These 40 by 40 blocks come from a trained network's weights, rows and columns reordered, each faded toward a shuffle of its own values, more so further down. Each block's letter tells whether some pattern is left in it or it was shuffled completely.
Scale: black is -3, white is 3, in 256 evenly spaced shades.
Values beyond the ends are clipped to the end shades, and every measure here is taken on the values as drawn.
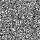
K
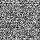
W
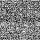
W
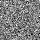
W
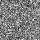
K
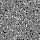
K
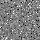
K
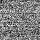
W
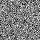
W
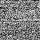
W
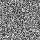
W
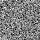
K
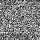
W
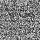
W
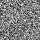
K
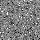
K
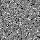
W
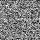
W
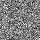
K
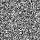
K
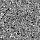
K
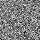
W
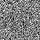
K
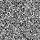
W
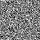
W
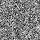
K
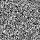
K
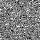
K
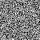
K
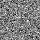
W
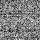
W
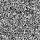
K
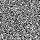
K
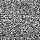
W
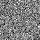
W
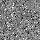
K
